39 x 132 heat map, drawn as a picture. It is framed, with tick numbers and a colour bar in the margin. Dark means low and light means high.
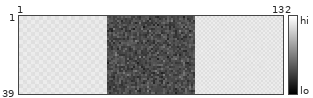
The table splits into one row of 3 panels. Panel 1,1: very high, checkered, faint in contrast. Panel 1,2: low, fine-grained. Panel 1,3: very high, checkered, faint in contrast.
